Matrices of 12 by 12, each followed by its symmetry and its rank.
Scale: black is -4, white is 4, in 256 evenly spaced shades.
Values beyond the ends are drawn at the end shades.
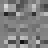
neither, rank two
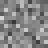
neither, full rank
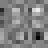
neither, rank two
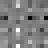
antisymmetric, rank two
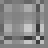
symmetric, rank one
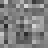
antisymmetric, rank two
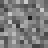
neither, full rank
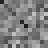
symmetric, full rank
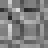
antisymmetric, rank two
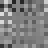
antisymmetric, rank two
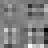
antisymmetric, rank two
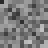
symmetric, full rank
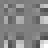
symmetric, rank one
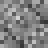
symmetric, full rank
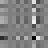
neither, rank one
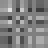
symmetric, rank one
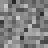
neither, full rank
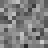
neither, full rank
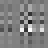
neither, rank one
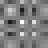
symmetric, rank one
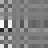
neither, rank one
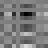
neither, rank one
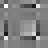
symmetric, rank one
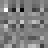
neither, rank two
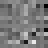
neither, rank two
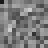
symmetric, full rank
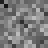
symmetric, full rank
